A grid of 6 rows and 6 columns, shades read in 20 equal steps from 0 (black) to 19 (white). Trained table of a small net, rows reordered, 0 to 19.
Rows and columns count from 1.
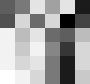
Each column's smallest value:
6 9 8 8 0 2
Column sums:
86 88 93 64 32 68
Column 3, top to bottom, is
17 8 17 18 17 16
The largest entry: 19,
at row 6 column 1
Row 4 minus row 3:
0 1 1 2 -3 2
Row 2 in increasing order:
0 5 6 8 16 16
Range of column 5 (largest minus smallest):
17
